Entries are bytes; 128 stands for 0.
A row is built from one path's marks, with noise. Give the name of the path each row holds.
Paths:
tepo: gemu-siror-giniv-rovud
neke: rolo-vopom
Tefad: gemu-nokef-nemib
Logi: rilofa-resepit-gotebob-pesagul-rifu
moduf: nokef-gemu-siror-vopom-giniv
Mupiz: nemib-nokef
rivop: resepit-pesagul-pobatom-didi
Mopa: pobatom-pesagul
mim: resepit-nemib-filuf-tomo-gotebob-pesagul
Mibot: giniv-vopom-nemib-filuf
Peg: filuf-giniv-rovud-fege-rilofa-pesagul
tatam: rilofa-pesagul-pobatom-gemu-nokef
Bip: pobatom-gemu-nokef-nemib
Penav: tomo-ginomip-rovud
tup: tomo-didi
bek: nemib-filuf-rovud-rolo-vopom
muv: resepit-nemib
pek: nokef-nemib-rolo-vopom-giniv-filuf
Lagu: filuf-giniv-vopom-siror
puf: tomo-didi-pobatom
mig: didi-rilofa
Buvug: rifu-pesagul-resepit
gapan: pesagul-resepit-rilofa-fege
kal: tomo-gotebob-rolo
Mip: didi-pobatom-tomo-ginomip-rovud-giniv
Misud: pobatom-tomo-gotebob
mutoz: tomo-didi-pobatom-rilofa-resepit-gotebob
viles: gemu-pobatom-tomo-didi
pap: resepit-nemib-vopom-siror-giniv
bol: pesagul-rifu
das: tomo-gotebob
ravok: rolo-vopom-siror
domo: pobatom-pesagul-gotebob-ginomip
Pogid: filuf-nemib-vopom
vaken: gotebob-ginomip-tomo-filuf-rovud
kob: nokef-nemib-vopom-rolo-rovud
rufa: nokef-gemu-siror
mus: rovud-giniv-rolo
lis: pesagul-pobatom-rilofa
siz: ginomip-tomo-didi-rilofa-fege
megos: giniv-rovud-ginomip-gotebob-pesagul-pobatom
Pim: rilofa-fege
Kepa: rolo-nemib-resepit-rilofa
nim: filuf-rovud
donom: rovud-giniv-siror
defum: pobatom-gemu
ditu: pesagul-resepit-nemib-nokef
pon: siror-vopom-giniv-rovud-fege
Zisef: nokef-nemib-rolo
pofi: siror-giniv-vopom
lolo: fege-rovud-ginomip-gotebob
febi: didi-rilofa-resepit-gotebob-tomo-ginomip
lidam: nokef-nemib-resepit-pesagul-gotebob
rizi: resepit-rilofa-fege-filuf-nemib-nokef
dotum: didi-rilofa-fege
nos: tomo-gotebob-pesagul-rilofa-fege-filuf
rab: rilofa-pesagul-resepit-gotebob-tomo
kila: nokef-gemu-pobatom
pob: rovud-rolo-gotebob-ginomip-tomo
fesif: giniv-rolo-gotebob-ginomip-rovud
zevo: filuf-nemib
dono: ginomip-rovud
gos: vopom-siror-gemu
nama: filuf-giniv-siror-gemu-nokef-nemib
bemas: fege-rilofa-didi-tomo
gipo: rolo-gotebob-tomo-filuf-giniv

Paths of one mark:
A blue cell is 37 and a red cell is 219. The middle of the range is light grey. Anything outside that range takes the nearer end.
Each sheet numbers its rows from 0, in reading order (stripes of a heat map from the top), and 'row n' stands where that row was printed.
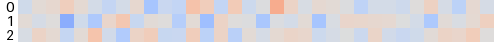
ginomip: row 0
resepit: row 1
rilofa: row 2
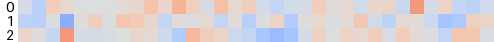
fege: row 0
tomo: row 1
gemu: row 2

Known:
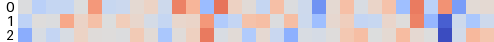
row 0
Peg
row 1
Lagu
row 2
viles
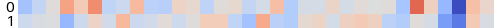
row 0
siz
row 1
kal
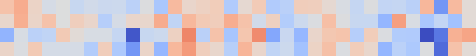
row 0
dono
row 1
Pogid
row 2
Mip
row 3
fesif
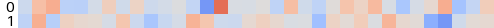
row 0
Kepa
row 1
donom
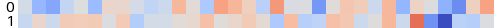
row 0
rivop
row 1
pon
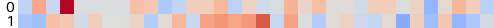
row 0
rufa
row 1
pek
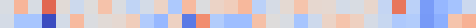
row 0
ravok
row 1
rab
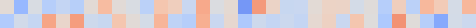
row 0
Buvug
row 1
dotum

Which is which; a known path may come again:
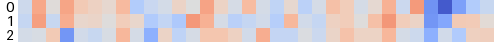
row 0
pon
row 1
tepo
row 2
mus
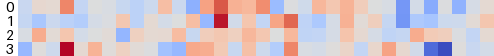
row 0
kob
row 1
lidam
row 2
zevo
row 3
moduf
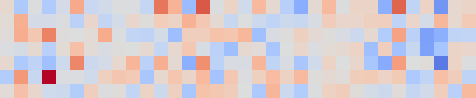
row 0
Peg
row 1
defum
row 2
ravok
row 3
das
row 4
nos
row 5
rufa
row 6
muv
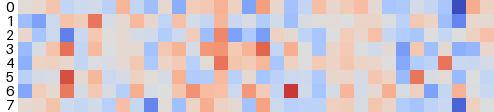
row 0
pob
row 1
bemas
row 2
Logi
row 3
pek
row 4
Zisef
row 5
dotum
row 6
nama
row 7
fesif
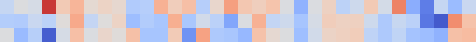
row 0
Lagu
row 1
febi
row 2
rab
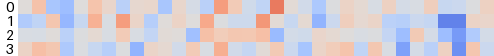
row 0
lis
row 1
gipo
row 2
neke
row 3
lolo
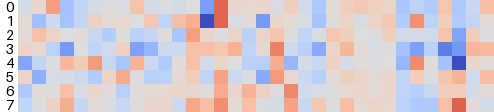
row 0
Kepa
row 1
gapan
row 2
dono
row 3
megos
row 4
siz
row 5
Buvug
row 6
Mupiz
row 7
Tefad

